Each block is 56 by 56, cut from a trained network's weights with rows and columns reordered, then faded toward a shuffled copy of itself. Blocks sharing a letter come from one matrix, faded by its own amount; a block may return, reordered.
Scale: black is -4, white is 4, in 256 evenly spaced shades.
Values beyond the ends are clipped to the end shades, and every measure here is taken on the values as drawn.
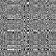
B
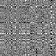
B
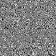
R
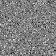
R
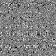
R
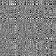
B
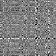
B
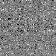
R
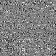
R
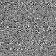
R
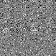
R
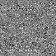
R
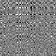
B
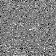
R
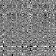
B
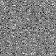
R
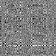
B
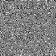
R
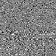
R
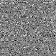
R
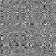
B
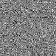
R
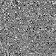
R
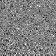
R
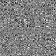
R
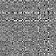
B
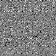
R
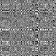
B
